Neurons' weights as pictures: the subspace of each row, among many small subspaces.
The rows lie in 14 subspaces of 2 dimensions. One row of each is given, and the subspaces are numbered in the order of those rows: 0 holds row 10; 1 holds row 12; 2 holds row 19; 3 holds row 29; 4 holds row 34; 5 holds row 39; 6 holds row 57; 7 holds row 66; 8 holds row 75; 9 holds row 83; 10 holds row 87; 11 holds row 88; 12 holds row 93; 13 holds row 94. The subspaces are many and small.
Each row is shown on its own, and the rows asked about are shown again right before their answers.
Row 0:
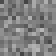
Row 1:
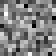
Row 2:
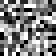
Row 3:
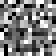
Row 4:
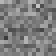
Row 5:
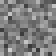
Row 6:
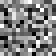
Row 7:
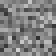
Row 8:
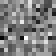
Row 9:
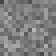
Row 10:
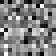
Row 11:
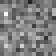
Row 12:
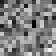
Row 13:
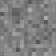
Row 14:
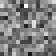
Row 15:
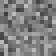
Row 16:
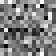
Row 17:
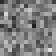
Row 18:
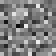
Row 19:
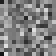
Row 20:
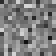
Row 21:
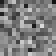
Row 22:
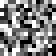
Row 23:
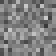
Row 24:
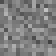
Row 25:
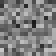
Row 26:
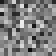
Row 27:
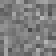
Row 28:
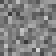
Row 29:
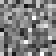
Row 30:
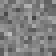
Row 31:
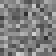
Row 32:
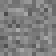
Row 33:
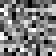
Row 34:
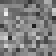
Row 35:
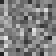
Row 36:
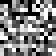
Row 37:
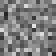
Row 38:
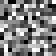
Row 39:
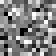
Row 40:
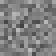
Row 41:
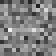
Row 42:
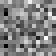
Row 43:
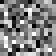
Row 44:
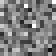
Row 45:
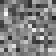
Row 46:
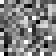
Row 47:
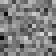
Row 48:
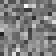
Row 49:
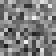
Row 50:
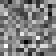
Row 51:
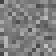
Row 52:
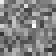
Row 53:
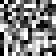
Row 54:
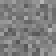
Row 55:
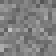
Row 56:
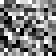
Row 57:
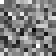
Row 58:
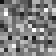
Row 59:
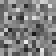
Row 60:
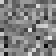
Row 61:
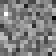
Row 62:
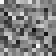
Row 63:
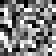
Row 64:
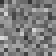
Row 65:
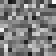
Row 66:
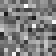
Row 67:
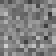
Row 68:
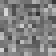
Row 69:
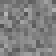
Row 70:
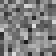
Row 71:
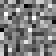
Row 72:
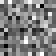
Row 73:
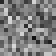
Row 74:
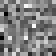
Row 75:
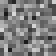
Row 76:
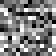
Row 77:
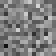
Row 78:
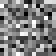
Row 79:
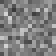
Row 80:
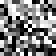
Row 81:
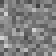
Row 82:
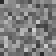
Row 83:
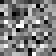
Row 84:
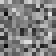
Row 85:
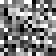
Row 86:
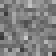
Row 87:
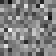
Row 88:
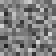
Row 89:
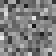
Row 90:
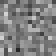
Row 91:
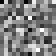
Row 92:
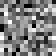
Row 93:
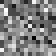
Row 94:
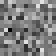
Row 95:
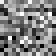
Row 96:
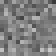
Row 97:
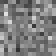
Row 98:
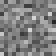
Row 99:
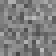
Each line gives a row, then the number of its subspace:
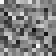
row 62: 6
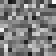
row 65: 8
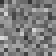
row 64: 2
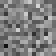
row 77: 11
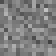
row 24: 8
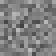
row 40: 9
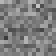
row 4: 10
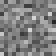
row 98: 7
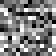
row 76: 7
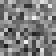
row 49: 13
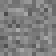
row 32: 11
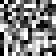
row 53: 3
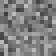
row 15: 10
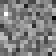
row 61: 4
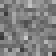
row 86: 2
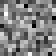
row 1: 4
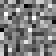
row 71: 0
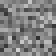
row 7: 7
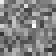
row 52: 1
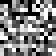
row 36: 10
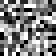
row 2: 7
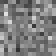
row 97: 0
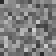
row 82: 6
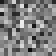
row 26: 9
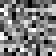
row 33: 2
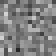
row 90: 0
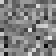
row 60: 6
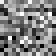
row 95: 7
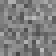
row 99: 13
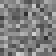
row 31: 1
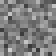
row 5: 5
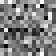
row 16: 10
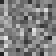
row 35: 2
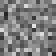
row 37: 5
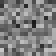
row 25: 1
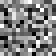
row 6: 11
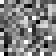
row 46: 2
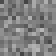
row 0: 12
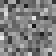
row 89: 5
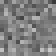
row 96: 12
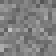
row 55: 13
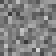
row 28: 5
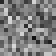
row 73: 12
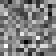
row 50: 4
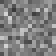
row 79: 5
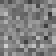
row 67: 4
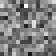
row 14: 9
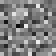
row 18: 9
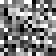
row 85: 8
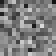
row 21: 9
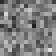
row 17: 1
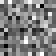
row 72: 0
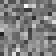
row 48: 7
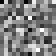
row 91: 12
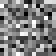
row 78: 1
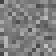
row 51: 6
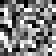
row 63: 11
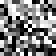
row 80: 12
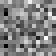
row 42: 4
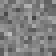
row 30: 0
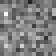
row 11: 4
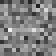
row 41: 10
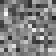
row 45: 8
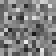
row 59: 13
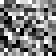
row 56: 6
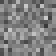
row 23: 10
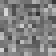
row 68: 12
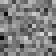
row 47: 5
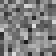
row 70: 3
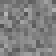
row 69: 1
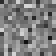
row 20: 3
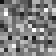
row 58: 8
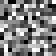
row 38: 8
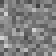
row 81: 2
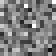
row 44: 11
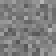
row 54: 13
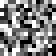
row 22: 11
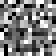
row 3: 0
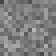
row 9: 6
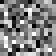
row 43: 1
